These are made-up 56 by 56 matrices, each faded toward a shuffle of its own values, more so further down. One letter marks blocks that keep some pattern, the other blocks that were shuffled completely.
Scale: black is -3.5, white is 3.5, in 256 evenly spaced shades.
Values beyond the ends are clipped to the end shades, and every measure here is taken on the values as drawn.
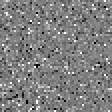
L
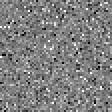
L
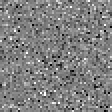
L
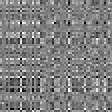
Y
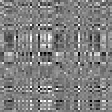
Y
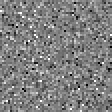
L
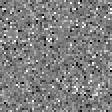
L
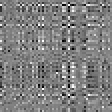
Y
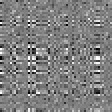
Y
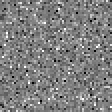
L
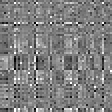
Y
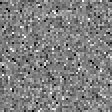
L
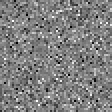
L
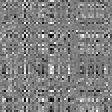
Y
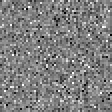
L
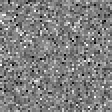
L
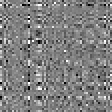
Y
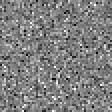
L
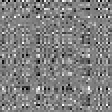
Y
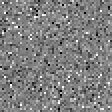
L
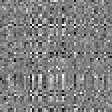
Y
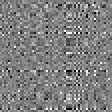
Y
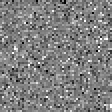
L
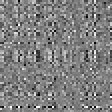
Y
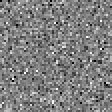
L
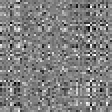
Y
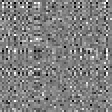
Y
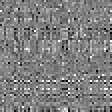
Y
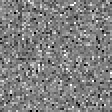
L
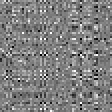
Y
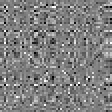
Y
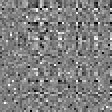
Y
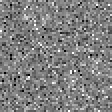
L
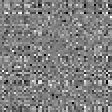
Y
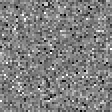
L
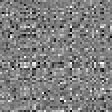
Y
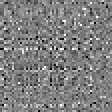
Y
